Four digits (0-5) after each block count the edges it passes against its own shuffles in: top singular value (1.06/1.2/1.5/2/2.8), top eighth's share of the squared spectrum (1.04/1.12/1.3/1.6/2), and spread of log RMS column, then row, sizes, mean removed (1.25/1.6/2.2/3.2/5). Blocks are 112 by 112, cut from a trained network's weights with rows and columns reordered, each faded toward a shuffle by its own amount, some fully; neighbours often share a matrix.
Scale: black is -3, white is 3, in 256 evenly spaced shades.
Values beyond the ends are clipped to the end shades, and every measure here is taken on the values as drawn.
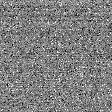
2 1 1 0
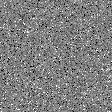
0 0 0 0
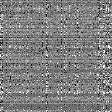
4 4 4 2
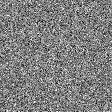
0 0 0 0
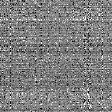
4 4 4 2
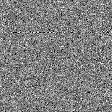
2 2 0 1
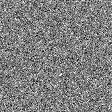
0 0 0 0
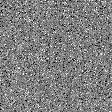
0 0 0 0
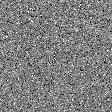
0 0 0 0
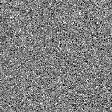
2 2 1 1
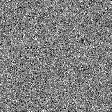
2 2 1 0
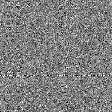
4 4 2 2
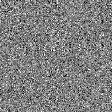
3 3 2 2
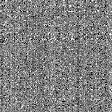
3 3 1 3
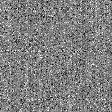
2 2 0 2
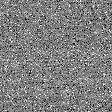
1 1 1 0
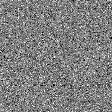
2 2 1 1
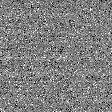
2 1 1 0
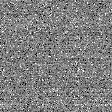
2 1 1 0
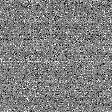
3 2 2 1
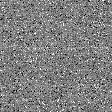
1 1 0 0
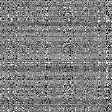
4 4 4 2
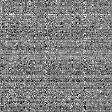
4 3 3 2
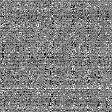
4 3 3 2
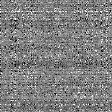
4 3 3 2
